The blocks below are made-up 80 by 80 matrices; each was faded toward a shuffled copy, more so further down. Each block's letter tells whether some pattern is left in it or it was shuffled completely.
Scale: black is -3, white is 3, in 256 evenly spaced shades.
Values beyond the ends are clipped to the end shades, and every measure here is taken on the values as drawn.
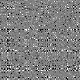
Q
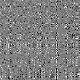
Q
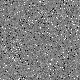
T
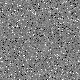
T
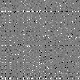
Q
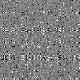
Q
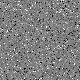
T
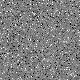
T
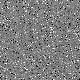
T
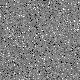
T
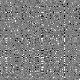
Q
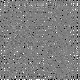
Q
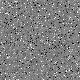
T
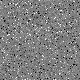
T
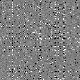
Q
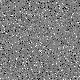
T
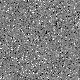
T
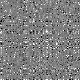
Q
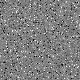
T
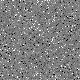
T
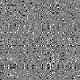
Q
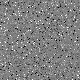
T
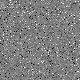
T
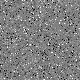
T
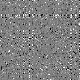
Q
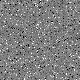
T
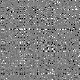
Q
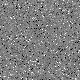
T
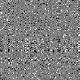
Q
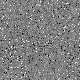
T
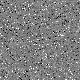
T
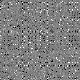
Q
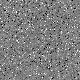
T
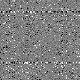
Q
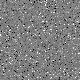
T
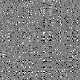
Q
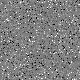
T
